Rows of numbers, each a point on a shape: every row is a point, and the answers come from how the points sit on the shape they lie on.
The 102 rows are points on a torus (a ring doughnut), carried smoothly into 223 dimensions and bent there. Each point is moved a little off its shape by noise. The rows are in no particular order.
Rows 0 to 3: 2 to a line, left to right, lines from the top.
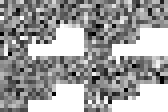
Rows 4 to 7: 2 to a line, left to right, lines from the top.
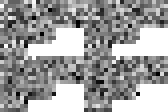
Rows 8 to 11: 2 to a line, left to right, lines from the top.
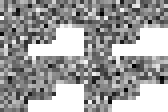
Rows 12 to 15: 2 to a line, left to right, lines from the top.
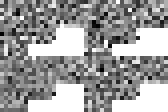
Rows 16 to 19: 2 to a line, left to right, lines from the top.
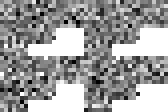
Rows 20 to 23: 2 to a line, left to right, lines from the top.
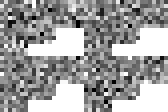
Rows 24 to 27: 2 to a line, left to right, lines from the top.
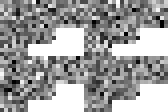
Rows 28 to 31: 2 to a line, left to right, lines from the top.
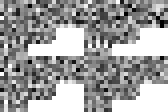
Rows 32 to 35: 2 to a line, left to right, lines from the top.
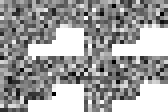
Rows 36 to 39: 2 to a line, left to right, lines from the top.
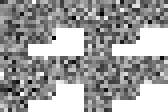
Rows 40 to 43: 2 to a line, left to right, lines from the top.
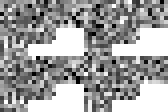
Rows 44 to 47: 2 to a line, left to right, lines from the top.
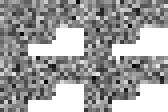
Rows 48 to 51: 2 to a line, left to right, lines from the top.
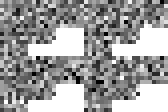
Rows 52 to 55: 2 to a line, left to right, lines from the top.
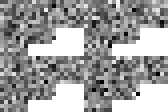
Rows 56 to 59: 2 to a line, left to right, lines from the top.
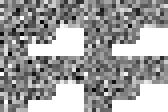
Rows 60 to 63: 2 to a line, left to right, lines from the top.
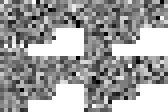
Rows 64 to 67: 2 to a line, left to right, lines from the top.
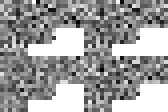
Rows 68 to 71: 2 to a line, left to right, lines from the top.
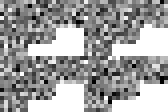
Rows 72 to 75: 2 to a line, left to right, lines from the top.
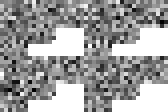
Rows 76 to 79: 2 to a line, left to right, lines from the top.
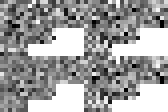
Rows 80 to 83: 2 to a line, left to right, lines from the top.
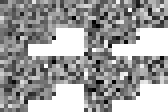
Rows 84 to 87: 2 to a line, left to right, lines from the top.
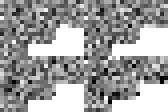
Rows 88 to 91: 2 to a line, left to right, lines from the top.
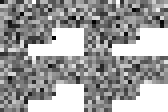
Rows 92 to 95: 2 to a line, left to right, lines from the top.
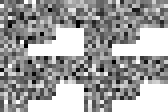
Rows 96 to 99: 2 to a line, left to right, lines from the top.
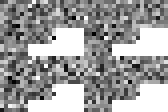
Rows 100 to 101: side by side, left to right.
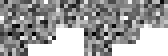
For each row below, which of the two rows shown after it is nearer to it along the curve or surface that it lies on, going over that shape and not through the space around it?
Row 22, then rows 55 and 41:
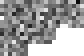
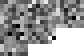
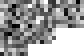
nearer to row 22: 55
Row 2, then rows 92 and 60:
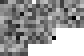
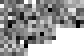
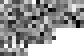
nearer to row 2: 92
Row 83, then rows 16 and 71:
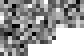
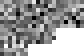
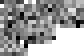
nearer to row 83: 71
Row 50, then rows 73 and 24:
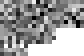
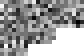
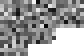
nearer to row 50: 24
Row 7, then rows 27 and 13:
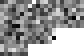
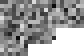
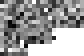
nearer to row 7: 13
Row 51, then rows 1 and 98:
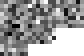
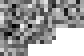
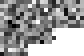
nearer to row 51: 98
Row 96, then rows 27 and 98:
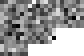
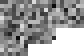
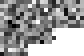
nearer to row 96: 98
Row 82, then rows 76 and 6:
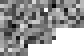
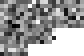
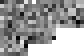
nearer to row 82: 6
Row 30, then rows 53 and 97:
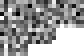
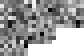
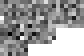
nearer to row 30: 53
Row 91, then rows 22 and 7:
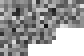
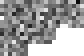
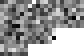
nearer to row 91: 22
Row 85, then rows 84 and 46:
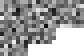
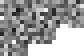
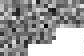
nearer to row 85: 46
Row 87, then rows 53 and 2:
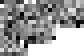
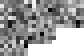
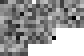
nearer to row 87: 53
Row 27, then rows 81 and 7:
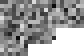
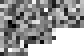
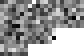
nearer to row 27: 81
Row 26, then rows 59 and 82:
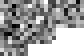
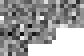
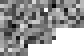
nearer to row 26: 82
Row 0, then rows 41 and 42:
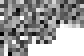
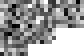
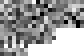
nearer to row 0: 42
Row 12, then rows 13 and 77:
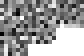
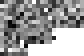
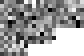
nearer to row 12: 77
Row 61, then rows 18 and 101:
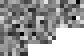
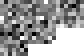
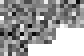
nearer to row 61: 18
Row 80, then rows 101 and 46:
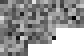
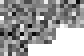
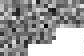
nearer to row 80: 101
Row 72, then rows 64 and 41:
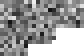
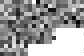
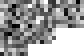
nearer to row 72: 64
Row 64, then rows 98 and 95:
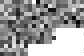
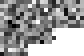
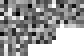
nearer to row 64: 95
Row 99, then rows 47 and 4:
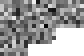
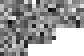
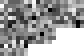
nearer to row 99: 47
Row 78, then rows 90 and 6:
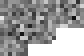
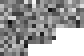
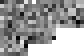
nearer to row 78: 6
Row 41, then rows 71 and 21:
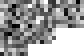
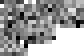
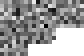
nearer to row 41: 71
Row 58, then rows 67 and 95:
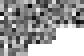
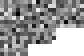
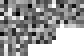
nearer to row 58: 95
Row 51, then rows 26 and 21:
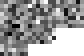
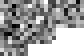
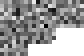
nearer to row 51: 26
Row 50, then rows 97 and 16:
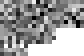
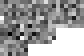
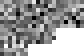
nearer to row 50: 16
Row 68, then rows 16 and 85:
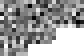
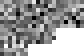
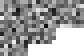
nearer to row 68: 85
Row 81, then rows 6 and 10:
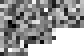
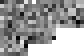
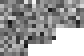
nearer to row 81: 6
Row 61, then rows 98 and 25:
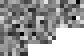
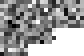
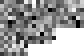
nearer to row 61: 98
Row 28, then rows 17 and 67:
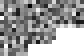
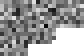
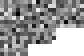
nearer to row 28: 17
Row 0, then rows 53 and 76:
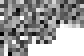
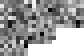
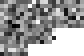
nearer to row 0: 53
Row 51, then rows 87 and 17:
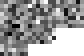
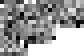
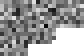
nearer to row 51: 87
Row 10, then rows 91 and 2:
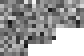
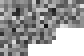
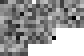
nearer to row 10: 2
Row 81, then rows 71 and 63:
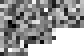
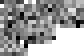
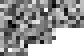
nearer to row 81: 63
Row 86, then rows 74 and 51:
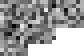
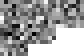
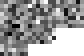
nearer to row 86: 74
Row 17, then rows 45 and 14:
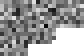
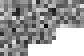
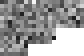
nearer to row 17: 45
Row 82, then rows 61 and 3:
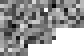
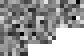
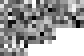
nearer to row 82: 61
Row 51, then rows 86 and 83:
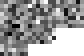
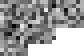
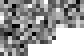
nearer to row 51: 83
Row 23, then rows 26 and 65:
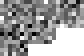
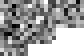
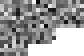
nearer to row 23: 26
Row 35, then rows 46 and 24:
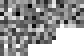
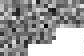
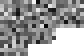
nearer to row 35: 24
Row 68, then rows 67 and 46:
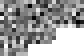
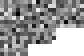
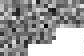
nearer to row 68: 46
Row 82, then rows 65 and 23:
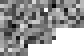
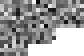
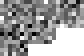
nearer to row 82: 23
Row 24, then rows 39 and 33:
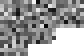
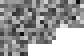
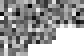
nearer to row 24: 39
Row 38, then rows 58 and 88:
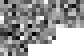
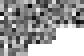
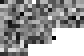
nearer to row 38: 88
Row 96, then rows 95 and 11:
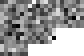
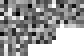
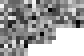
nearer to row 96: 11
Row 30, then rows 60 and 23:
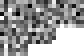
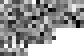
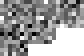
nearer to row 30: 60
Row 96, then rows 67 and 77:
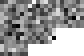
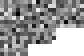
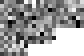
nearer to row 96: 77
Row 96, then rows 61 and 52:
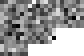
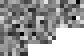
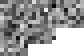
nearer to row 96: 61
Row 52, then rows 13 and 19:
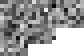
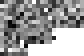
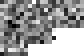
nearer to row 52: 13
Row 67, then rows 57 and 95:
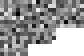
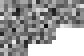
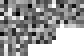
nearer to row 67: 95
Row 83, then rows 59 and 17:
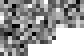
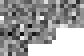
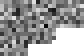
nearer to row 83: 59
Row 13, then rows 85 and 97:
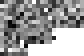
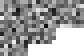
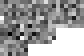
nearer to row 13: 97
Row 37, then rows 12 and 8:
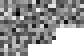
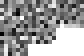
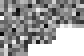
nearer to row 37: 12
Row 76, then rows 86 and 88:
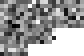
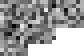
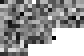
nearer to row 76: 88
